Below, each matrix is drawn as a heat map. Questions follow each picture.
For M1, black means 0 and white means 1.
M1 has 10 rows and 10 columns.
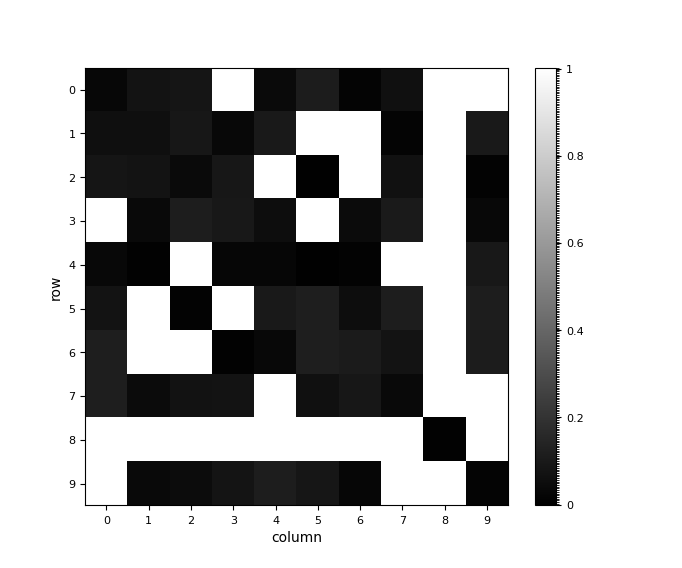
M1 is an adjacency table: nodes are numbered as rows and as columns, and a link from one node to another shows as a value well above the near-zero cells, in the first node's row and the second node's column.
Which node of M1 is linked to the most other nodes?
node 8
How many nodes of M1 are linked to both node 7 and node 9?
1
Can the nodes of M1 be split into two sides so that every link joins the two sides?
no
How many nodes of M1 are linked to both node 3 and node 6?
1
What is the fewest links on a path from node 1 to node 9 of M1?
2
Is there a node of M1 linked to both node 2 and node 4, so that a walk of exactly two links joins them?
yes
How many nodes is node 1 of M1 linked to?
3
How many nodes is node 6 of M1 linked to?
3
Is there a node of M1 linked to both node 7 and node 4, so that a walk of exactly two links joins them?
yes
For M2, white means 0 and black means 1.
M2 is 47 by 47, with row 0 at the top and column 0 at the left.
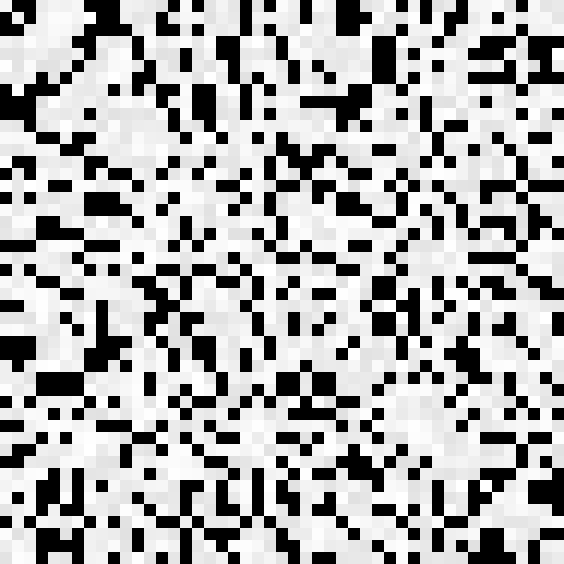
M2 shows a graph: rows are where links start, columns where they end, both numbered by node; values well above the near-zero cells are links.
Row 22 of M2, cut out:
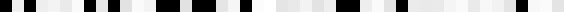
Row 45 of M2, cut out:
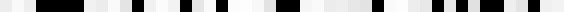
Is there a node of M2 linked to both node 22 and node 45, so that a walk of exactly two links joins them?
no
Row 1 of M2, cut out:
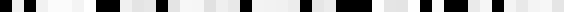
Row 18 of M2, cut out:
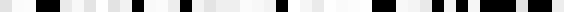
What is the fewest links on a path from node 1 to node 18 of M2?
2
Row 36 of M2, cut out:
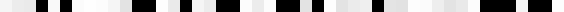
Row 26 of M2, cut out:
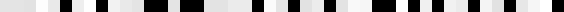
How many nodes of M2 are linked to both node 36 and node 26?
6
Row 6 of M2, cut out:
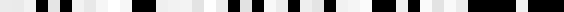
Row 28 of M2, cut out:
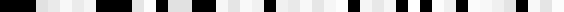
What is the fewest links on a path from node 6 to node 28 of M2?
3
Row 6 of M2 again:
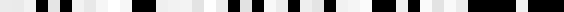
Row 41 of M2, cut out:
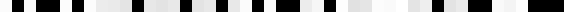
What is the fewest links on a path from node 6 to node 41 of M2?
1
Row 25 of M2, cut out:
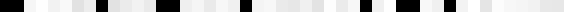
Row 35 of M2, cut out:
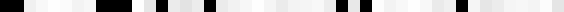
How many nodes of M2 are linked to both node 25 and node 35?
5
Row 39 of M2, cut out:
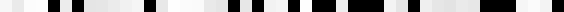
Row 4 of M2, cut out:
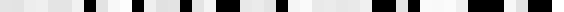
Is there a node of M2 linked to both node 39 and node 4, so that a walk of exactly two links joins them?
yes
